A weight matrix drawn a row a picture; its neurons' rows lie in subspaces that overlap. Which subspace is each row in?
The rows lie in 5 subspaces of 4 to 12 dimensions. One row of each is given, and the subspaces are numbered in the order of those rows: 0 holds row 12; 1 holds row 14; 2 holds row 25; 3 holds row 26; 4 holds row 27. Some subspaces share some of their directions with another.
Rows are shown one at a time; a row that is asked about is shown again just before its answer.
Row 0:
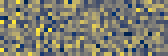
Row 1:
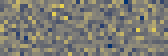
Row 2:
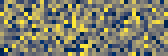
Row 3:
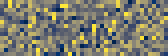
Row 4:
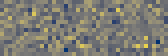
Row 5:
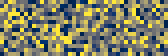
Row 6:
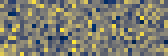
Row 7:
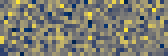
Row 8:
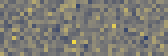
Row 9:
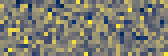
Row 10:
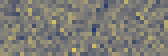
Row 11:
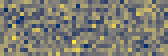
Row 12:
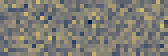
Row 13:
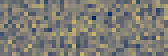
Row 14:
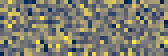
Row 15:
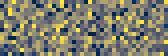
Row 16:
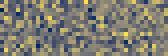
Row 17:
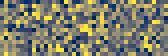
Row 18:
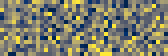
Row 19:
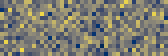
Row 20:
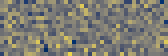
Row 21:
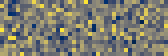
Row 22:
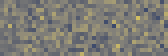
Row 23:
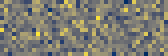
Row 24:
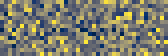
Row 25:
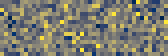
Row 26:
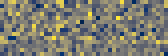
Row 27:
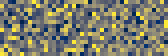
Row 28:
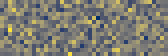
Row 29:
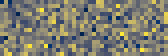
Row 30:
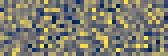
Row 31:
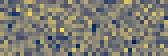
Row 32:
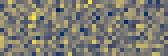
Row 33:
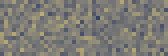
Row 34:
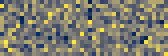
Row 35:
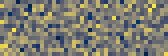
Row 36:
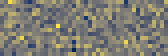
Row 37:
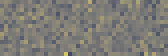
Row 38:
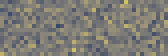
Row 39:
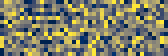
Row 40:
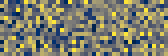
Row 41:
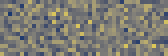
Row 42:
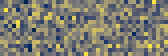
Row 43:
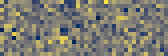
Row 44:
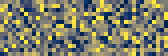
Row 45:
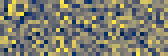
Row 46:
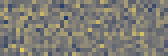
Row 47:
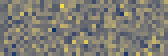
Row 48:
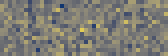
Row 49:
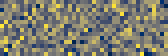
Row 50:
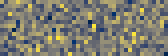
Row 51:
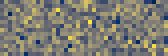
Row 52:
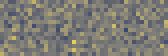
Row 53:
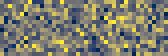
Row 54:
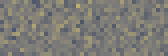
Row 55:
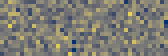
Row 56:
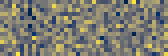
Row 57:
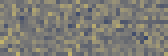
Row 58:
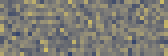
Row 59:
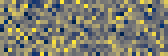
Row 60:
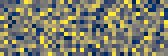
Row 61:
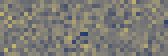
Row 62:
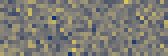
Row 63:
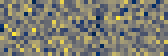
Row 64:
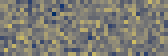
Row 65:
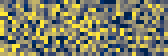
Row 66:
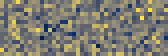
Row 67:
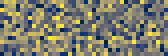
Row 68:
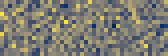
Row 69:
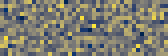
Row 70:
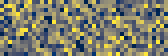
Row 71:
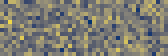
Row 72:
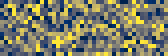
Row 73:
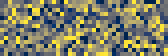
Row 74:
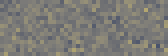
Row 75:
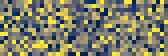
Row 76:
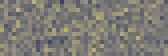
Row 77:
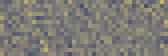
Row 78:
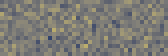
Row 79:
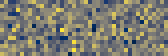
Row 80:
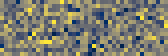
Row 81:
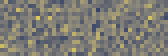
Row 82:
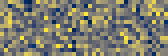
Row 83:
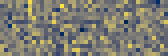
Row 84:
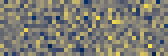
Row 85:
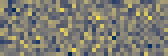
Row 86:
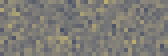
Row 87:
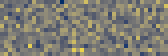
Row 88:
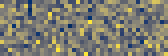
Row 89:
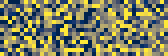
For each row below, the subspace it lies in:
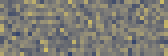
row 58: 1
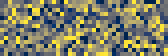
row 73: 3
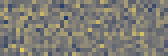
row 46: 0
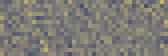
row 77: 1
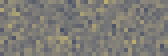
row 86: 4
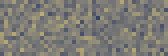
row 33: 3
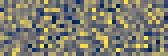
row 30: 3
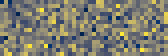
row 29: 3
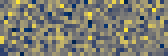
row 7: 0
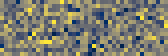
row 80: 1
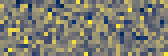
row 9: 0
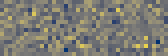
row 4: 3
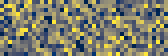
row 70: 3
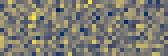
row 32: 0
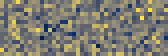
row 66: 2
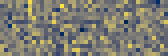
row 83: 0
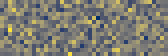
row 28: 0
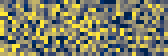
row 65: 2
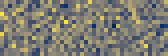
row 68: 0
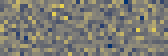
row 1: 0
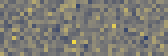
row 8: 4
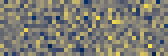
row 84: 3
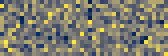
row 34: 0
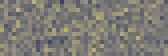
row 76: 1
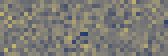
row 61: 2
